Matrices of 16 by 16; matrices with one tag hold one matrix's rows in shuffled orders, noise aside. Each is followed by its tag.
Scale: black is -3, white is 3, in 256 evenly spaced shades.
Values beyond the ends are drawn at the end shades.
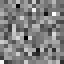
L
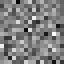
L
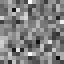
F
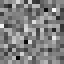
L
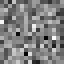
L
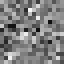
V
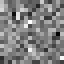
F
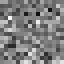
V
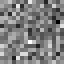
F
